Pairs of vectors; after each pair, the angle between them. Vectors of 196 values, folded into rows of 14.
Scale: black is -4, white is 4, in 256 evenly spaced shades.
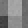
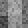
nearly parallel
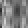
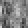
nearly opposite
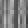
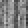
nearly parallel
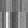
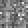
partly aligned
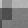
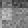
nearly opposite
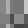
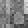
nearly parallel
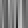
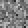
orthogonal
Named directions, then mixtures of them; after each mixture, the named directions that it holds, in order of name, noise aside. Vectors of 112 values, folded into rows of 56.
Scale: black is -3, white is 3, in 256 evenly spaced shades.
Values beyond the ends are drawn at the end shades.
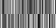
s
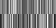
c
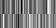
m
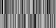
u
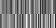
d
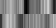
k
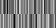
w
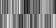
k, u, w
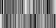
d, k, u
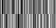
m, u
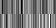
d, m, u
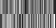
d, k, w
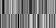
c, m, s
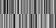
w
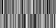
u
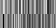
m, w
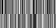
u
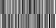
d, s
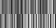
d, m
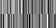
c, m, u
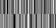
w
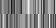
k, m, s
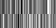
m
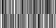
s, u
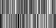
c, m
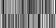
s
